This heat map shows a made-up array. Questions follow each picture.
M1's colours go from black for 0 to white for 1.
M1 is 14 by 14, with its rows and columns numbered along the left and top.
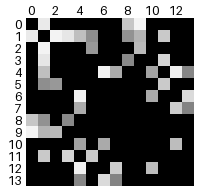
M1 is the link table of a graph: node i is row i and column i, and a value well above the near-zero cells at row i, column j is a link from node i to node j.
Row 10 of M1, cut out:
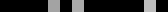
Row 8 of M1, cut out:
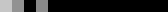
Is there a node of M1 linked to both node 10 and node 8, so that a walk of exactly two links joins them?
no
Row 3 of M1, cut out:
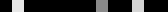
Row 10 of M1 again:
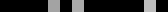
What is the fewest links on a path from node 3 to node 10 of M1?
3
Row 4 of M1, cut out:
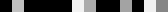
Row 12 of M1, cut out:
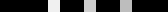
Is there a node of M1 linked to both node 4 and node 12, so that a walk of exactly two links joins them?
yes
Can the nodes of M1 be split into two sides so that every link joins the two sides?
no
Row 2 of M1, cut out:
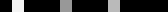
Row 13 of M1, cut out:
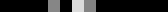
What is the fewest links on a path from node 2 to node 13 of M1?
3
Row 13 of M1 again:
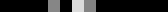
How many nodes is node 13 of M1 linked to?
3
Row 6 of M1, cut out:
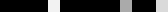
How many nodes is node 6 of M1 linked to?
3
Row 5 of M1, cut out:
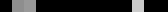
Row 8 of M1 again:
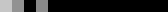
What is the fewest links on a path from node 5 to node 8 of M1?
2
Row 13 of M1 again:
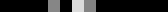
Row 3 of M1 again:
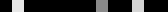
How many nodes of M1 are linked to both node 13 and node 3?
0
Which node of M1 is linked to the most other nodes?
node 1
